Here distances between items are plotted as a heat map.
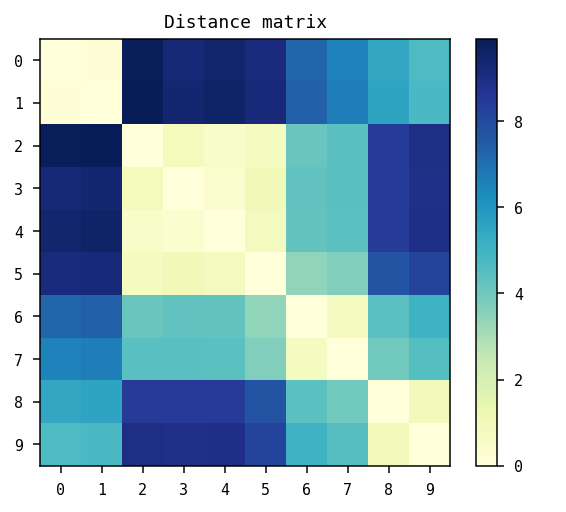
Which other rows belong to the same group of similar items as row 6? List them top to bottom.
7
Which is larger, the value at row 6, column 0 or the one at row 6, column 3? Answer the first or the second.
the first
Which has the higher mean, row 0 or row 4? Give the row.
0
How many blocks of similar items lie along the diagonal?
4
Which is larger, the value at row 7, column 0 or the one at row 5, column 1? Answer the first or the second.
the second
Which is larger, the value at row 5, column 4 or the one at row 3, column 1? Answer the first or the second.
the second
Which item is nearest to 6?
7
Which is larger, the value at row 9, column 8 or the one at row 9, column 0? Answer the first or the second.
the second
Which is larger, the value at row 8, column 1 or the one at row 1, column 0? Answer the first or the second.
the first
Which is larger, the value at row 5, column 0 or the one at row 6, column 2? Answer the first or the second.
the first
